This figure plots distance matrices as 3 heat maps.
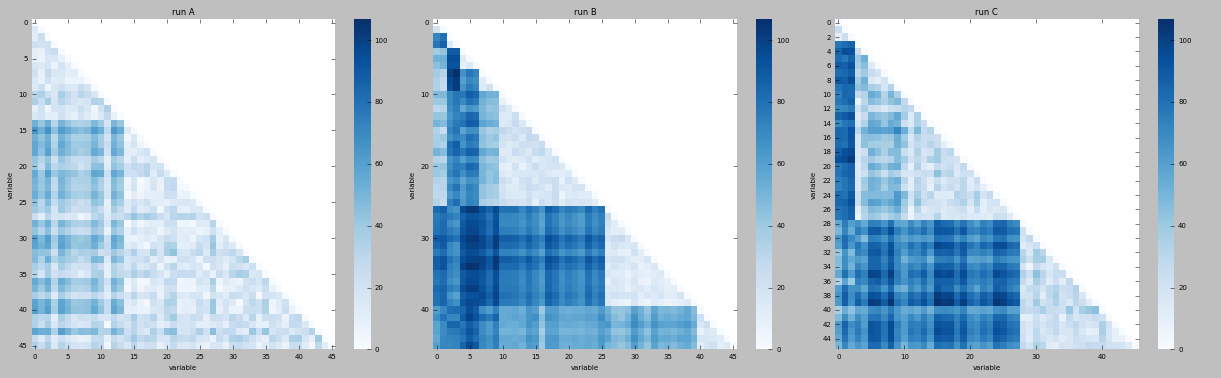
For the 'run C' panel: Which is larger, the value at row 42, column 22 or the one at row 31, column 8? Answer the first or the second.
the second
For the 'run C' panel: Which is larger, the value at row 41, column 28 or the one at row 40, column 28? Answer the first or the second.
the second
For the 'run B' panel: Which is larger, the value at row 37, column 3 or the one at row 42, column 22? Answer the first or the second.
the first
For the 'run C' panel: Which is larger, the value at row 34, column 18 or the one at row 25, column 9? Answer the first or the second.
the first
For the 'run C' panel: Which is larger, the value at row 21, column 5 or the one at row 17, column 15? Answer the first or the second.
the first
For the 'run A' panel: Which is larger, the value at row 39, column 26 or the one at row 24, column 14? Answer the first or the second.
the first
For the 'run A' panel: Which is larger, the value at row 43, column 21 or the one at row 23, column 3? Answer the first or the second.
the first
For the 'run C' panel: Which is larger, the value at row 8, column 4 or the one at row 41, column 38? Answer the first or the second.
the first
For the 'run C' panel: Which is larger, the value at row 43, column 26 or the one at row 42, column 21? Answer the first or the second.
the first
